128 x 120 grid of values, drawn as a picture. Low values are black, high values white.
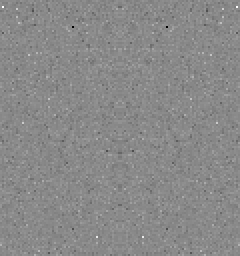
Grain: fine. Stripes: none. Slope: none. Histogram: heavy tails on both sides. Seam: none. Mirror symmetry: left to right.
